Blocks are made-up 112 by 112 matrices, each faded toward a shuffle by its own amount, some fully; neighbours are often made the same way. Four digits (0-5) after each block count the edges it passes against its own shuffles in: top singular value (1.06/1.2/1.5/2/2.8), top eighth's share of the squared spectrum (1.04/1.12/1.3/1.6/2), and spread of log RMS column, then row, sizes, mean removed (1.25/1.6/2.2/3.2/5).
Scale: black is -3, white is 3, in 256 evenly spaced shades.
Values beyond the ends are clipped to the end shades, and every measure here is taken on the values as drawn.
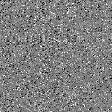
3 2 1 1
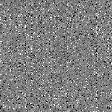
4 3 2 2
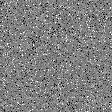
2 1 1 0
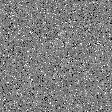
0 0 0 0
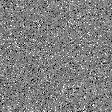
3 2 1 0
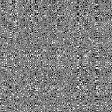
5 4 3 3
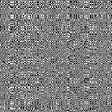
5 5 4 4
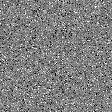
2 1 0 0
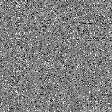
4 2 1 1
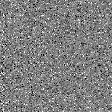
3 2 1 0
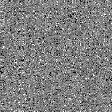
4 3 2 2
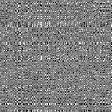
5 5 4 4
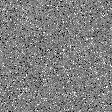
0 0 0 0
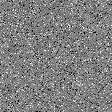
0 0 0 1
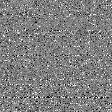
2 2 0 3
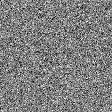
2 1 0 0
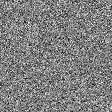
0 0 0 0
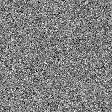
0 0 0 0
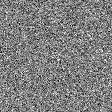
0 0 0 0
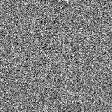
3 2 1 0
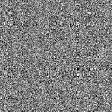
4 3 2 2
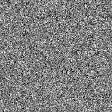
3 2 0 1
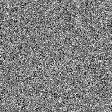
3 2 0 0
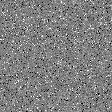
3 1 0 0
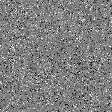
3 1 0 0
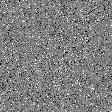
2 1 0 0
